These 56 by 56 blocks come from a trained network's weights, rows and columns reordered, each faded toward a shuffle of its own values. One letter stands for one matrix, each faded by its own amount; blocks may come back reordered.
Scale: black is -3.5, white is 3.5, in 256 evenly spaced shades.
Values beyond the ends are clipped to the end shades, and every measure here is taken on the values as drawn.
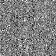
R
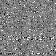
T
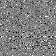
T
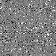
T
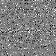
T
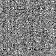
R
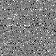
T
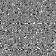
T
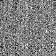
R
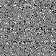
T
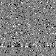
T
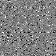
T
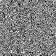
R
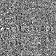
R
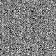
R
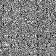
R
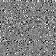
T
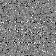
T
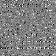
T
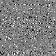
T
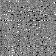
T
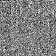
R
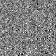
R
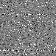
T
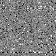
T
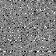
T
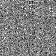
R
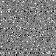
T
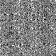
R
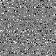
T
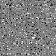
T
